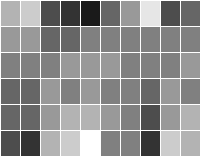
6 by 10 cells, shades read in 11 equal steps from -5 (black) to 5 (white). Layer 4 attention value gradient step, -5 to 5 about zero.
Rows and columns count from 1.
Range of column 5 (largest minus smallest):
9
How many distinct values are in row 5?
5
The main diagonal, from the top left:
2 1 0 0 2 0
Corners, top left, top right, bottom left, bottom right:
2 -1 -2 2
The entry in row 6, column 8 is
-3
